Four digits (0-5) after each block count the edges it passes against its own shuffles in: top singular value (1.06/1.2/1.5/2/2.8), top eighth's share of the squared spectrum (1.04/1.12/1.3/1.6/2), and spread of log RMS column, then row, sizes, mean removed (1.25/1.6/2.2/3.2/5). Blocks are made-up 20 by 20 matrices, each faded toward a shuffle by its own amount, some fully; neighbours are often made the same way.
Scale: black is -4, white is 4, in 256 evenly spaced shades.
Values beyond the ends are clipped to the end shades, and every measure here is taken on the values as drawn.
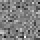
1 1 0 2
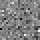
0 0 0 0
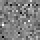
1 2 0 0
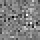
0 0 0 1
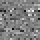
1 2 0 3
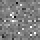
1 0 0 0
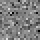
0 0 0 1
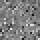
0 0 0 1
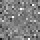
0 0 0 0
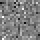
1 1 0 0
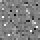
0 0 0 0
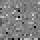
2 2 0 1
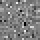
0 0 0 0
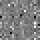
2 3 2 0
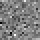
1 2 1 0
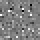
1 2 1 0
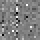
2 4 1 0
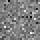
0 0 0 0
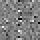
2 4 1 0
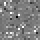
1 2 0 0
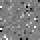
1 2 0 0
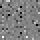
1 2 1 0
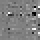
3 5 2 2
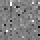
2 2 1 0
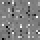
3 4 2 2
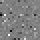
2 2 0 0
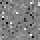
0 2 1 0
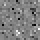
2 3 1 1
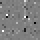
2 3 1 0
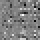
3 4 2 1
